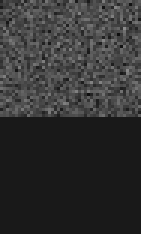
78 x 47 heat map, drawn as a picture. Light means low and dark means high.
It is made of 2 by 1 panels. Panel 1,1: high, fine-grained. Panel 2,1: very high, flat.
